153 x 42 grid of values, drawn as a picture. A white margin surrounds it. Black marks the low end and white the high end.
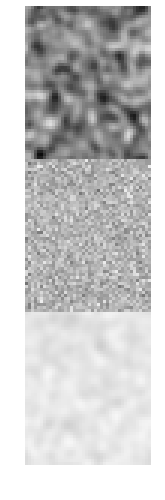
The table splits into 3 rows of 1 panel. Panel 1,1: middling, blotchy, strong in contrast. Panel 2,1: high, fine-grained. Panel 3,1: very high, blotchy, faint in contrast.
